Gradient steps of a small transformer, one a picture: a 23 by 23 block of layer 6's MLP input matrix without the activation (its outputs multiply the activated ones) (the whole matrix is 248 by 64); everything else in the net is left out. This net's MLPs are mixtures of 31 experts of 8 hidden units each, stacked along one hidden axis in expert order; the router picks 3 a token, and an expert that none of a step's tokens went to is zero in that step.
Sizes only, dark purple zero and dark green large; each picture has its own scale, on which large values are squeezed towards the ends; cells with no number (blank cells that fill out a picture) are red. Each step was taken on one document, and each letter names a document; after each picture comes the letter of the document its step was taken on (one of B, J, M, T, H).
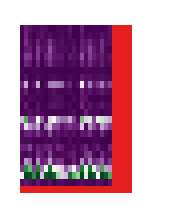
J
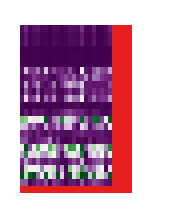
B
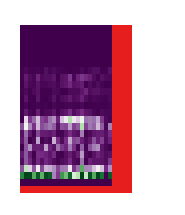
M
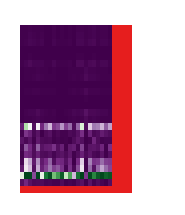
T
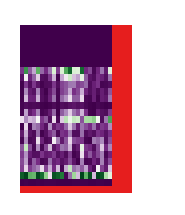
B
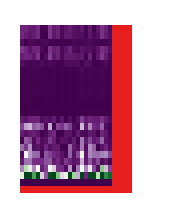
T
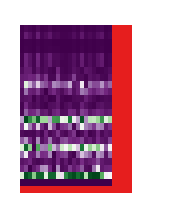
T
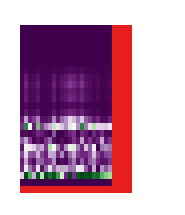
B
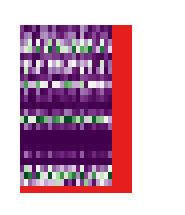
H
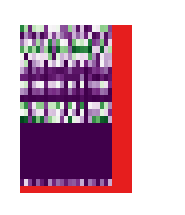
H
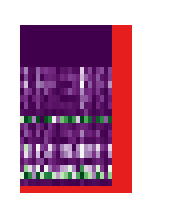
M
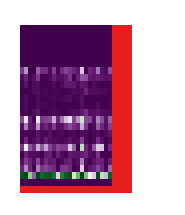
M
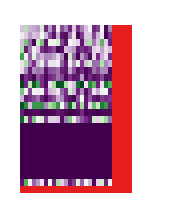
H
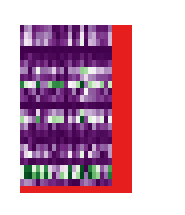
J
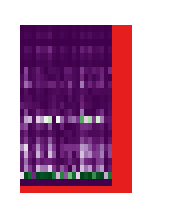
M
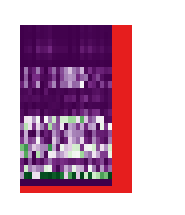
B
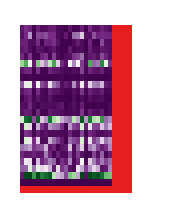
J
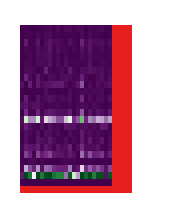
T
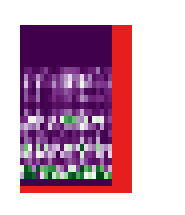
M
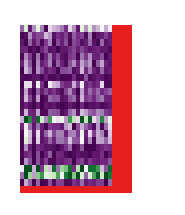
J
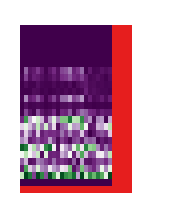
B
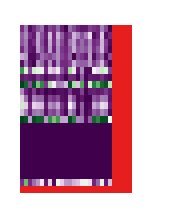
H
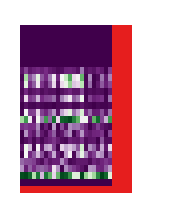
B
